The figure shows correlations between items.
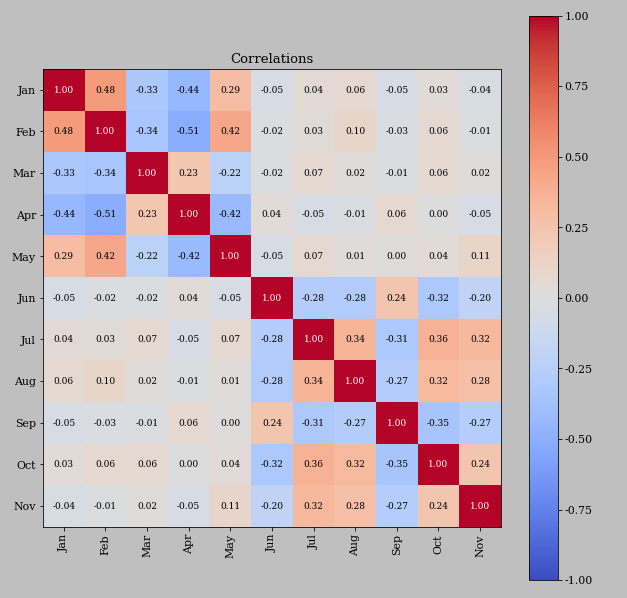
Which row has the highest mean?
Jul
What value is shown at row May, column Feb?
0.42
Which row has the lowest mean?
Apr
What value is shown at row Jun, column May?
-0.05
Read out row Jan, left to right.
1.00 0.48 -0.33 -0.44 0.29 -0.05 0.04 0.06 -0.05 0.03 -0.04
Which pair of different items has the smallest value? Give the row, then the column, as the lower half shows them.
Apr, Feb
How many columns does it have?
11
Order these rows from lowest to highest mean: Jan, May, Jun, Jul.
Jun, Jan, May, Jul
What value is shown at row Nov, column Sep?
-0.27
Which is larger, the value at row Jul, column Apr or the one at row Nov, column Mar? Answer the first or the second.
the second
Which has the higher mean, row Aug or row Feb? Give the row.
Aug
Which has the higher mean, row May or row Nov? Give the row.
Nov
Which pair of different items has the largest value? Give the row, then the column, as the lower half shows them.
Feb, Jan
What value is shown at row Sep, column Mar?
-0.01
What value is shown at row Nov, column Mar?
0.02
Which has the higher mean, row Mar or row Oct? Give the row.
Oct
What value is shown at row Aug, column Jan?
0.06
